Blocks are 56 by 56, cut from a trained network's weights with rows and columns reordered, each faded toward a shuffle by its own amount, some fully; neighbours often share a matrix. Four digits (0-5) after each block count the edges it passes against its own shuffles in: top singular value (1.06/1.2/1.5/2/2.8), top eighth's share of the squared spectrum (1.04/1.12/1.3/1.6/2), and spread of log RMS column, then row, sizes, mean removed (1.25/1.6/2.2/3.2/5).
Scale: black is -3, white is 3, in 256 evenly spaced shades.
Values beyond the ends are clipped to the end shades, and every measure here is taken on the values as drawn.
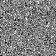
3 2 1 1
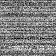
4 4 0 2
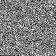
2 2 0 0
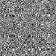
4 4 2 2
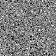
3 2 1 1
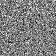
0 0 0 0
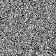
0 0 0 0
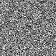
3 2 0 1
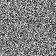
0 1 0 0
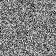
0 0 0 0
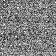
1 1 0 0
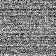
3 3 0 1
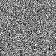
3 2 0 1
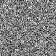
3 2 0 0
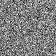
0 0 0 0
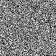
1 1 0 0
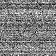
4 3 0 2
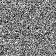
0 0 0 0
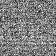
2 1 0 0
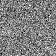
0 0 0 0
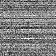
4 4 2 3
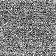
2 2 0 0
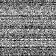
4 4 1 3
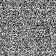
1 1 0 0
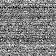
3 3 0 2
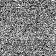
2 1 0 0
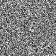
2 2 0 1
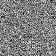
2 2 0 1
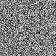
2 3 1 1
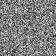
1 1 0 0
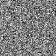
2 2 0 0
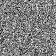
0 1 0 0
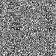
3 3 0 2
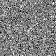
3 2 0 0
